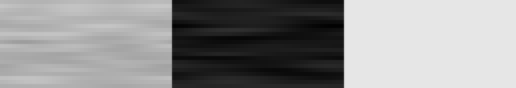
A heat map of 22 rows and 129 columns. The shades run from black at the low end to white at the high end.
It is made of 1 by 3 panels. Panel 1,1: high, streaked across, faint in contrast. Panel 1,2: very low, streaked across, faint in contrast. Panel 1,3: very high, flat.
